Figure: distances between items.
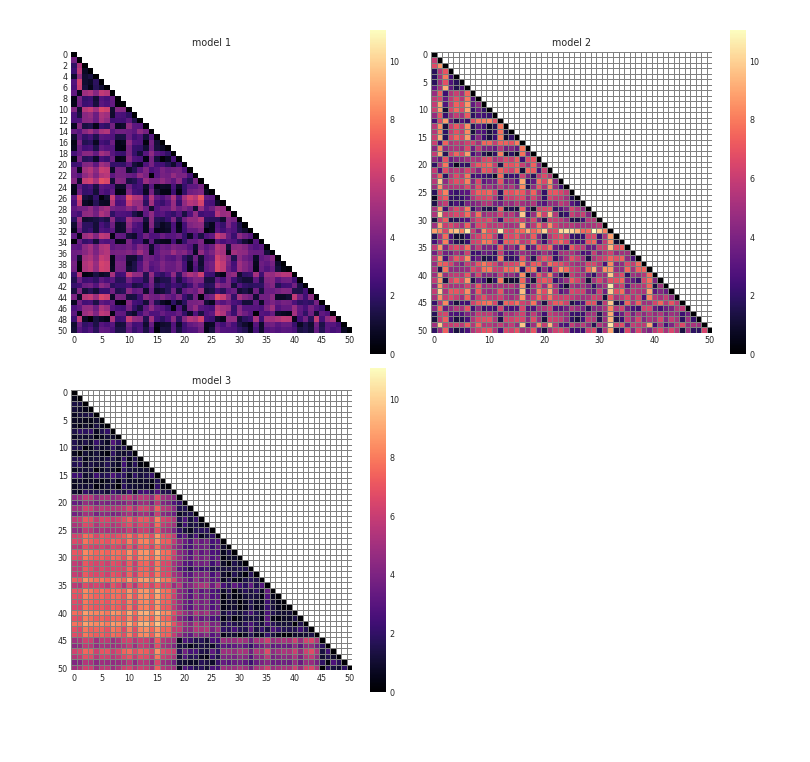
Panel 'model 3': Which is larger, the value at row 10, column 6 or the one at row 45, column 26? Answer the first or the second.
the second
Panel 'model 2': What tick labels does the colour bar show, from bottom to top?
0, 2, 4, 6, 8, 10
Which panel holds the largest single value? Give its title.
model 2
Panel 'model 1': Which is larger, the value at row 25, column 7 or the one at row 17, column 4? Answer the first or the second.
the first
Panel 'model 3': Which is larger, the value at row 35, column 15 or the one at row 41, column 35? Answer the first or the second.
the first
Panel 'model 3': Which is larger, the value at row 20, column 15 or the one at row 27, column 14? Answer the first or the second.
the second
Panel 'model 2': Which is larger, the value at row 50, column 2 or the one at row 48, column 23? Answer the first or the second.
the first
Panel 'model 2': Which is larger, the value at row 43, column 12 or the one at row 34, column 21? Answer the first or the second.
the first
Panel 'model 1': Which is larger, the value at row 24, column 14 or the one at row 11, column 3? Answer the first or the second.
the second
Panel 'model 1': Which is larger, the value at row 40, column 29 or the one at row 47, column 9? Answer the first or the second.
the first
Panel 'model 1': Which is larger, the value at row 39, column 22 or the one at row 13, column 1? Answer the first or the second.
the second
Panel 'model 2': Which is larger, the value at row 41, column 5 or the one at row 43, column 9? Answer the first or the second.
the first
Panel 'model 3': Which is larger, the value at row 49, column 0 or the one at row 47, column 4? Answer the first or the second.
the second
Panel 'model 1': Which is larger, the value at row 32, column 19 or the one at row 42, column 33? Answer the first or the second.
the second
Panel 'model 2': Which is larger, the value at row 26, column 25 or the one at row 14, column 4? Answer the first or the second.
the second
